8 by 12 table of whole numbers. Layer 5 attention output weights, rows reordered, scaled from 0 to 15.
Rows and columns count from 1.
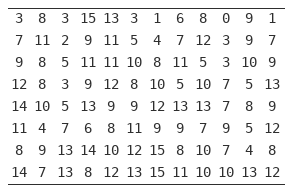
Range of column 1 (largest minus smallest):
11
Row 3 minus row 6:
-2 4 -2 5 3 -1 -1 2 -2 -6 5 -3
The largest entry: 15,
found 3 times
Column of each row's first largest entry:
4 9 4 12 1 12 7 7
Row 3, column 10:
3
